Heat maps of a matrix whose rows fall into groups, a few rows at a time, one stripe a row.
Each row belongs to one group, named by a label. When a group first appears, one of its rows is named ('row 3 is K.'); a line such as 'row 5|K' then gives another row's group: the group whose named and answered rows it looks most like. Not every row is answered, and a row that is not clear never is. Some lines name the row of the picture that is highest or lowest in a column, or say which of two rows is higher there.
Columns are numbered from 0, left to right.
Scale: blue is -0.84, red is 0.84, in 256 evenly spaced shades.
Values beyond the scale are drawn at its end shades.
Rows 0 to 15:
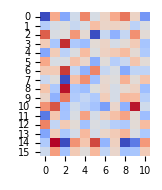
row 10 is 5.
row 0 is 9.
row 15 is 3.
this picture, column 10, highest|14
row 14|3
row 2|5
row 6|3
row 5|5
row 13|9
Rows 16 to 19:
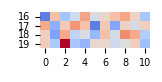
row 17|5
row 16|9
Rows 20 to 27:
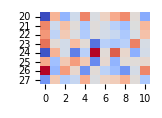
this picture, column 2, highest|26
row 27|9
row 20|9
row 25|5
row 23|5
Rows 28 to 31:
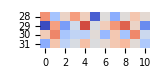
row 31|9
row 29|9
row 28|5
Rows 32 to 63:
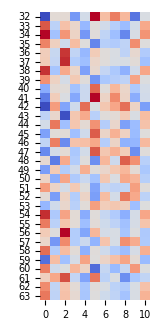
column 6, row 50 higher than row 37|Yes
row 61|3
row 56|3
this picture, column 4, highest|42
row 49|9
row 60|5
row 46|3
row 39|5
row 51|5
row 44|3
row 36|3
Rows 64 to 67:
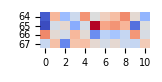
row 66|5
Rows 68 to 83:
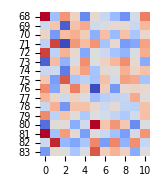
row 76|5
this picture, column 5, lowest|76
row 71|3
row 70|5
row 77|5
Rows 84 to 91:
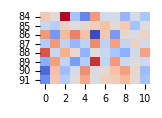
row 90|9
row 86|5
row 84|3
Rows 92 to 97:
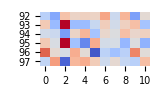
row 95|3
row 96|5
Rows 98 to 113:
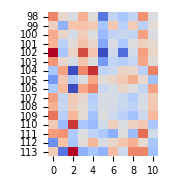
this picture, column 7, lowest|102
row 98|5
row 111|5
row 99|5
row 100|5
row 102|5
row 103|5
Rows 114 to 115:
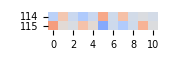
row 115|5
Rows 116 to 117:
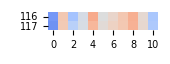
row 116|9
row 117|9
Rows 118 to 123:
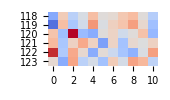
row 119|9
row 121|5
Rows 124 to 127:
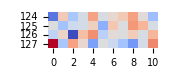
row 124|9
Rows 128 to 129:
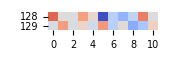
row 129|3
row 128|5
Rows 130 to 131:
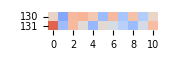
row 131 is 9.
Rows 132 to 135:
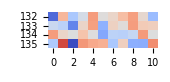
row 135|3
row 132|9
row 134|5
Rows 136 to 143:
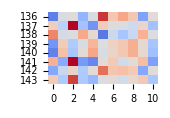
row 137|3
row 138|5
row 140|9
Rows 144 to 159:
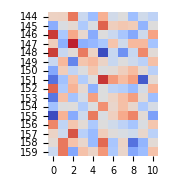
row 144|3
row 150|9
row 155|9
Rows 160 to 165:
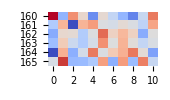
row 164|9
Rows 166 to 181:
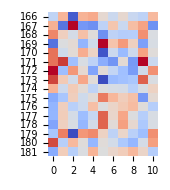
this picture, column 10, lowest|167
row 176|9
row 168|5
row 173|5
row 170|5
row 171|5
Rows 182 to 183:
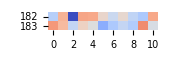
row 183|5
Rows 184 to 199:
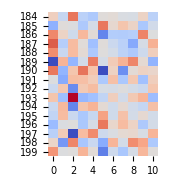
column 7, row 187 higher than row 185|No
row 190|5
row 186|5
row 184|3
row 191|5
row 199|5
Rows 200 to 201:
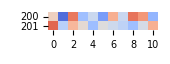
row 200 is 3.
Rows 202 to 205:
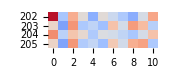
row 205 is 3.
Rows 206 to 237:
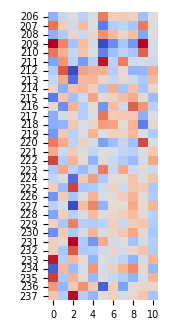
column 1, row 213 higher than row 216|Yes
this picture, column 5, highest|211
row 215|9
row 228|9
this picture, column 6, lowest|209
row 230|9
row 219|9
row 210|5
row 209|5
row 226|9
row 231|3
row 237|3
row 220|5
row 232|3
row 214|5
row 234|9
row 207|5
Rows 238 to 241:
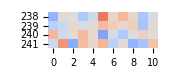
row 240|5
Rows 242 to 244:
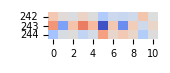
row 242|5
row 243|5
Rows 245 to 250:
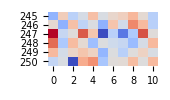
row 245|9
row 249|5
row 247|5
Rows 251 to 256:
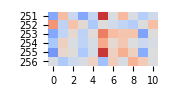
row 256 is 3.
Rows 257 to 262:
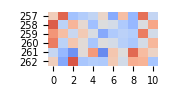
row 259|5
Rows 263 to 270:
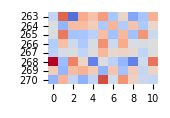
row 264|5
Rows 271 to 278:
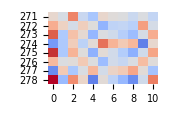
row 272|5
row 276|5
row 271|3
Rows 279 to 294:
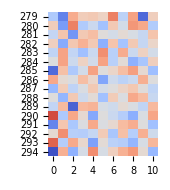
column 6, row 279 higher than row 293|Yes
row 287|9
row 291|9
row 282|5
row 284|3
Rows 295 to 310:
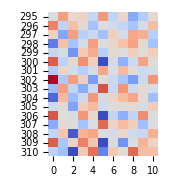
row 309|5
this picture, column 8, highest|310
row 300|5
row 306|5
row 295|3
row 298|9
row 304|9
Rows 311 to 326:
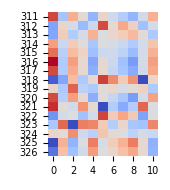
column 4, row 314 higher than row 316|Yes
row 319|3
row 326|9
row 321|5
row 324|3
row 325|9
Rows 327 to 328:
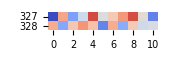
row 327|9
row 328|5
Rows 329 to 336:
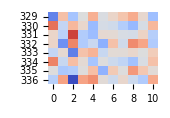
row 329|9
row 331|3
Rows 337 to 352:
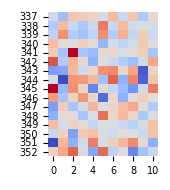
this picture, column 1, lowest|344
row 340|5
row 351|9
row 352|3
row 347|9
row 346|5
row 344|5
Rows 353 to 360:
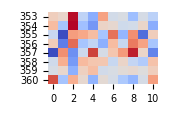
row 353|3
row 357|9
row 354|3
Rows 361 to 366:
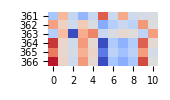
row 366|5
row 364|5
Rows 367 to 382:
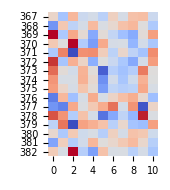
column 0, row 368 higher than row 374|No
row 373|5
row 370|3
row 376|9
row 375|5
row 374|5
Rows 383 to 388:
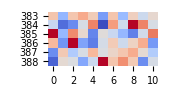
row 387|9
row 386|3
